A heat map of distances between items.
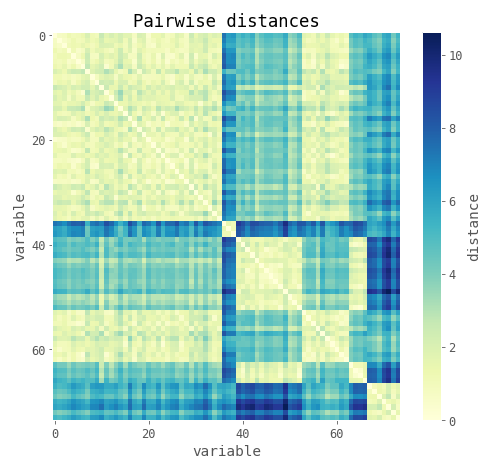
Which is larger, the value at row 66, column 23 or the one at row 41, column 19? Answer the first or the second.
the first
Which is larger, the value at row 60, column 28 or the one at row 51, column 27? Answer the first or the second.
the second
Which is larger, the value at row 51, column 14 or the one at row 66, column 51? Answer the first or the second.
the first
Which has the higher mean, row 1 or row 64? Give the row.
64
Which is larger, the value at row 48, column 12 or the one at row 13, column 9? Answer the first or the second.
the first
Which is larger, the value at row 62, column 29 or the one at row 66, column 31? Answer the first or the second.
the second
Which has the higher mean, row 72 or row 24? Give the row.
72
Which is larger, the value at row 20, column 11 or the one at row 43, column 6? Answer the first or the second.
the second
